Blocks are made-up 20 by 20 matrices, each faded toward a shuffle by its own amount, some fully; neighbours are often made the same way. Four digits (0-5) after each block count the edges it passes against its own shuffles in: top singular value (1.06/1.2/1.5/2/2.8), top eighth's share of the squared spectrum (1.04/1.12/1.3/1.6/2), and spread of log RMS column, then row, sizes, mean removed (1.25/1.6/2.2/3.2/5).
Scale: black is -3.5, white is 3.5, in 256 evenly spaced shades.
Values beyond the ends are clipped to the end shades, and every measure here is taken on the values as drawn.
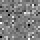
1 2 1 1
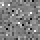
0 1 0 0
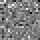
0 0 0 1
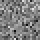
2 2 0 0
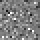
0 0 0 0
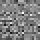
3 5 2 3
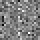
2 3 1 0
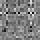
3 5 2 1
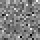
2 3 0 0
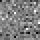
0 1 0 0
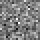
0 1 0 0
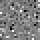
0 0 0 0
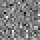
2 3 1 0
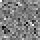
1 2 0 0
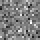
1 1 0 0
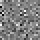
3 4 1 1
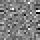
2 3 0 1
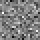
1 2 0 0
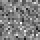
1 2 0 0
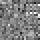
2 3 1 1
